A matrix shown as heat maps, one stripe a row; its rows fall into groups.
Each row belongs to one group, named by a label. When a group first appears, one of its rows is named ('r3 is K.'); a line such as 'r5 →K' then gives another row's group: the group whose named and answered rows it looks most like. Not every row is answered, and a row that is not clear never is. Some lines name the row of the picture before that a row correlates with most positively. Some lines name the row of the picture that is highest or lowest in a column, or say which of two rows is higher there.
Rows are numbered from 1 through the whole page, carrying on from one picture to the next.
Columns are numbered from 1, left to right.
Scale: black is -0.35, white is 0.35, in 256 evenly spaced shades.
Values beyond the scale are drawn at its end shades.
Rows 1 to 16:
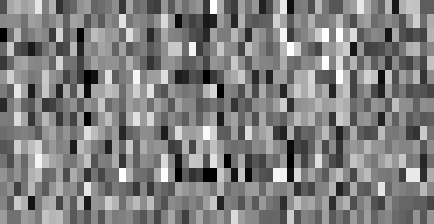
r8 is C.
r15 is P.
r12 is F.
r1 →F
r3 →C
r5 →C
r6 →P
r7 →P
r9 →P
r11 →F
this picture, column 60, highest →13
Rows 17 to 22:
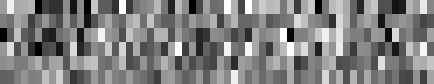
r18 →P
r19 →C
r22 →C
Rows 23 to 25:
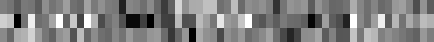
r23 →P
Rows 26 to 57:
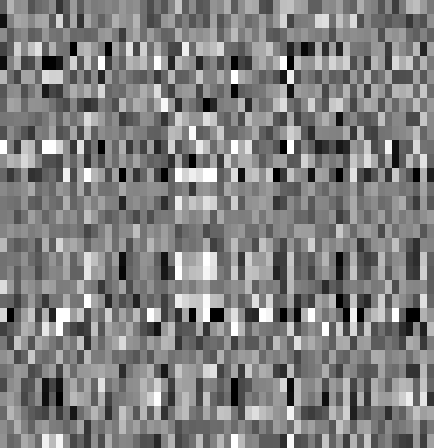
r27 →C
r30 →C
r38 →P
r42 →P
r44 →P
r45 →P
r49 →C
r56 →P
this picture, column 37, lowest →48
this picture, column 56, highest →36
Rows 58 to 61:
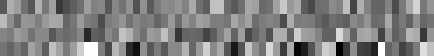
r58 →F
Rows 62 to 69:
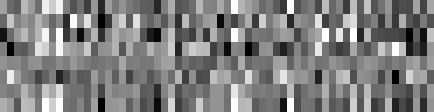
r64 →C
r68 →C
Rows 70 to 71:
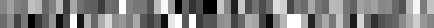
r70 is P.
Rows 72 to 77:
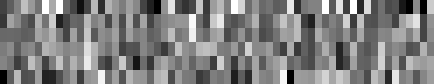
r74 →F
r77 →C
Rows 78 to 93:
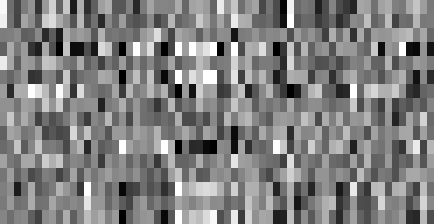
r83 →P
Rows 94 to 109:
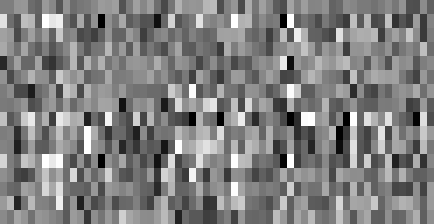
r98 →C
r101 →P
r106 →F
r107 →C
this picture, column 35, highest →102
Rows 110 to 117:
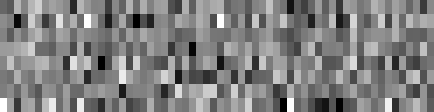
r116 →P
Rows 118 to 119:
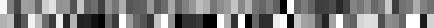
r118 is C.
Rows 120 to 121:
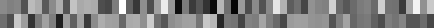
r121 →P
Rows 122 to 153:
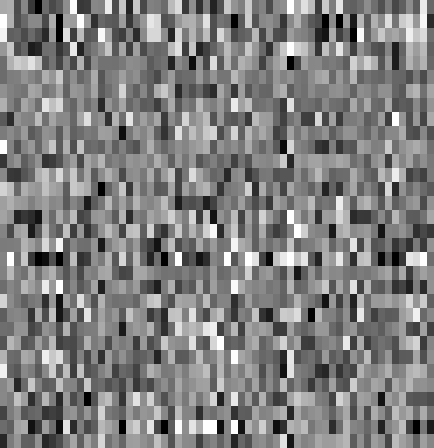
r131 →P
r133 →C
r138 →P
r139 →C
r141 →P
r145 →P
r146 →F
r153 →C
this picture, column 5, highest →126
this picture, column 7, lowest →140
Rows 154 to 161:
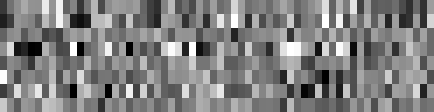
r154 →C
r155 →C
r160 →F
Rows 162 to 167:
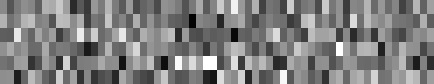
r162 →C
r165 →P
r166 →P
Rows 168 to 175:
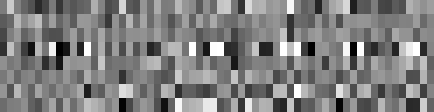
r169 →F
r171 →F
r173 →P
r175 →P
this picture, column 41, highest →171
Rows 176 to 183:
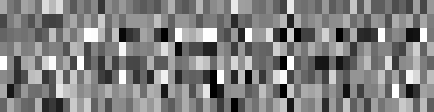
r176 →C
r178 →P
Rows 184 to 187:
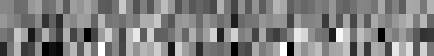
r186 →P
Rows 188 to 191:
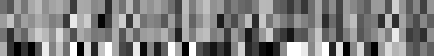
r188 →F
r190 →F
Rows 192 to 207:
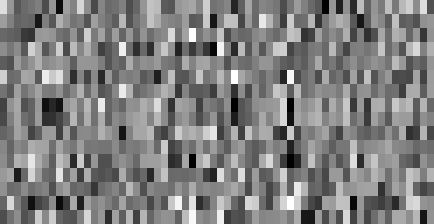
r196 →F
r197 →C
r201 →P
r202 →F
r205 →P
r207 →F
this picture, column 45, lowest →207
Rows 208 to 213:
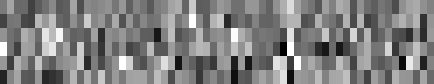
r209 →F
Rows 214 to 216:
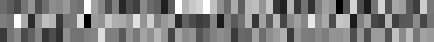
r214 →P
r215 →P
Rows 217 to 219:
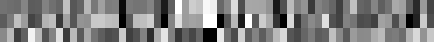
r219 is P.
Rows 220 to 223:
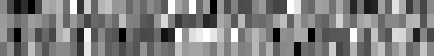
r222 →P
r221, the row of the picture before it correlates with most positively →219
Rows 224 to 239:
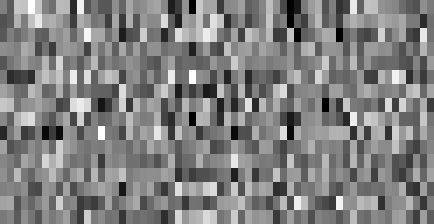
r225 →F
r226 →P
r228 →C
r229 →F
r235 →C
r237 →P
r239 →P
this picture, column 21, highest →226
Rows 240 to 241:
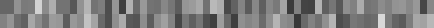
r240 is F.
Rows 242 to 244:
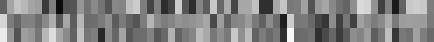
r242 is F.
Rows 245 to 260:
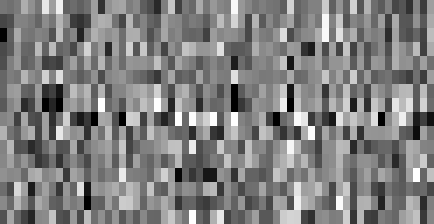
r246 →C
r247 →C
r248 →F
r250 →C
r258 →P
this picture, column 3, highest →258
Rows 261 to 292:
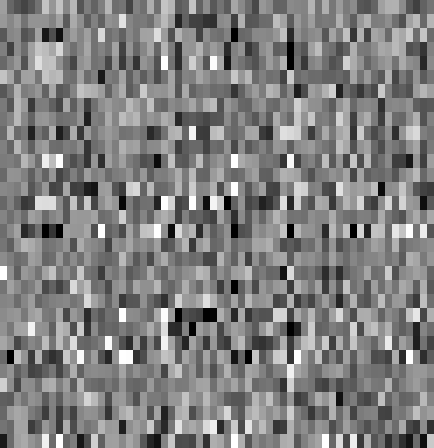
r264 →F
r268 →P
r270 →F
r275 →F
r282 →P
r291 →P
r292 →C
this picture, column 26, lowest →283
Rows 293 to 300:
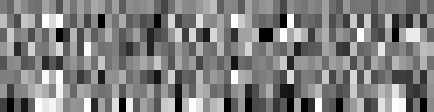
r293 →P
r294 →C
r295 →F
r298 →C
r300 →F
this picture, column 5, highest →296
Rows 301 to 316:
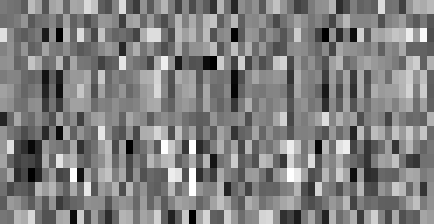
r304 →P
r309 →C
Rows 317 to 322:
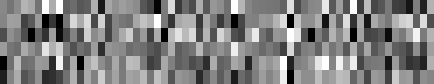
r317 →C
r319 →F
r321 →C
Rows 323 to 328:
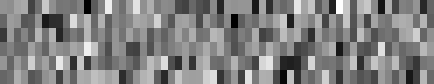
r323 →P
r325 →F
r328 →P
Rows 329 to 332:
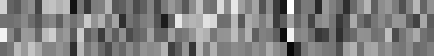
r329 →C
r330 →P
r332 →F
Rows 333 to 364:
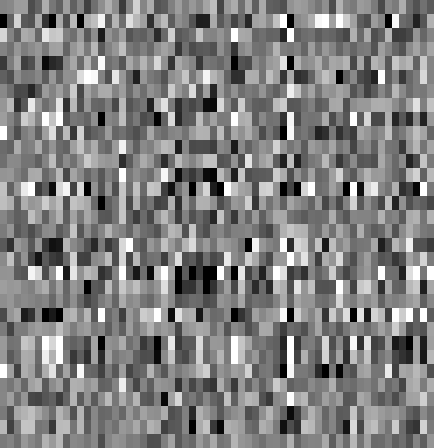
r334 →C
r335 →C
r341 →C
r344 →P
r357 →C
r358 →C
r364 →C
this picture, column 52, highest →355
